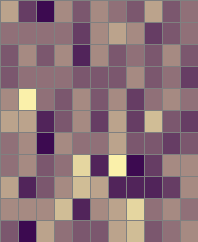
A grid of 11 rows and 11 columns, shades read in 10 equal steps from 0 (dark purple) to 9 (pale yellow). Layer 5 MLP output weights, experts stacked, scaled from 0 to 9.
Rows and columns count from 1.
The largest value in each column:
6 9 6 7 8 6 9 8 7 5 5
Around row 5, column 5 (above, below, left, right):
3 5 3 3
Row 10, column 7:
6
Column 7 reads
4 6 3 3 5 6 6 9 1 6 6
